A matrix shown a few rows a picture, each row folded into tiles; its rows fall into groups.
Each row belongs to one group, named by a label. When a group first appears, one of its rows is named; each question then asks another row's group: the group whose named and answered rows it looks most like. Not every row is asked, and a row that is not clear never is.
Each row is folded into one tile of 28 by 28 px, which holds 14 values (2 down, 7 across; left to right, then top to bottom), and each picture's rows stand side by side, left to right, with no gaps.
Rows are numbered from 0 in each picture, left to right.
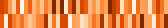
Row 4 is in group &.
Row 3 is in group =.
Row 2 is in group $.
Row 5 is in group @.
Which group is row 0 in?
&
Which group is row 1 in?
=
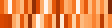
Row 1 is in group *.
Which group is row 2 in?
&
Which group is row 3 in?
=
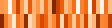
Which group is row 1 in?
=
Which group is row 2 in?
&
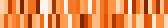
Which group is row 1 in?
*
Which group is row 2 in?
@
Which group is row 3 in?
@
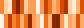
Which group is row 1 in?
@
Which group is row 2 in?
*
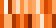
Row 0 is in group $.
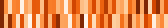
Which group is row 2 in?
@
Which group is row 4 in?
=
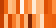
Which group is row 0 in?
&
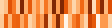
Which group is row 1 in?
=
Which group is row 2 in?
*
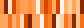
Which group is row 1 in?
@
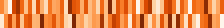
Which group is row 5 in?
*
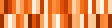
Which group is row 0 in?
*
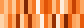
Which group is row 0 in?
=
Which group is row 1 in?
@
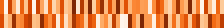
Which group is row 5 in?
@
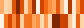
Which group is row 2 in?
&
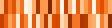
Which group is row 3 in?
@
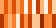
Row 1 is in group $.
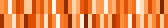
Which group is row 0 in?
@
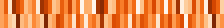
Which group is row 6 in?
*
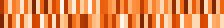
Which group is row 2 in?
$
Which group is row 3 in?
@
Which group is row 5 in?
&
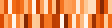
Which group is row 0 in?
@
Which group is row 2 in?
&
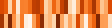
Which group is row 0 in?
&
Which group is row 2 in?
*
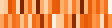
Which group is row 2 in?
=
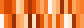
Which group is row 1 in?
&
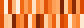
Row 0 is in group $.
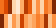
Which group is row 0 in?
*
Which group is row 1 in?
=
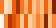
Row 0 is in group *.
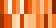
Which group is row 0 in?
&
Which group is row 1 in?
=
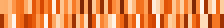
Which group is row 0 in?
@
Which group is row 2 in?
=
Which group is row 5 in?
*
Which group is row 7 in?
$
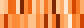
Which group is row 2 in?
@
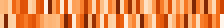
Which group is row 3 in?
&
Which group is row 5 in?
@
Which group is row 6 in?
=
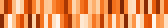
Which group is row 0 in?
*
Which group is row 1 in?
&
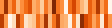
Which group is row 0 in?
*
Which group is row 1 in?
=
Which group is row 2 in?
@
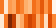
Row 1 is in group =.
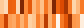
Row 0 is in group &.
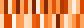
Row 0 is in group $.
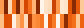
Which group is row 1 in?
*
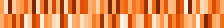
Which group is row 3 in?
=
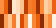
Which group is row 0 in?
*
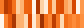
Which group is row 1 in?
$
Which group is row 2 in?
&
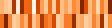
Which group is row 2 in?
=
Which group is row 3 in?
=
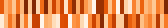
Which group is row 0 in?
=
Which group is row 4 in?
$
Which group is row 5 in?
=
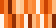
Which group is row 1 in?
@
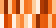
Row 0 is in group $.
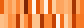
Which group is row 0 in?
=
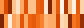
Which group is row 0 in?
*
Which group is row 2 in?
$
